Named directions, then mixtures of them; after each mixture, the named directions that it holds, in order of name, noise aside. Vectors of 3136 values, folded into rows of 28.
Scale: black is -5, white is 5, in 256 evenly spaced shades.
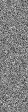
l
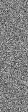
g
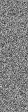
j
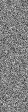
l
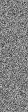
j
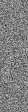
g, l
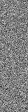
j, l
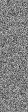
j, l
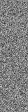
j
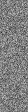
j, l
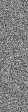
g, l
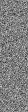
j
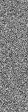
j, l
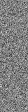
j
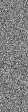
g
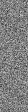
g, j
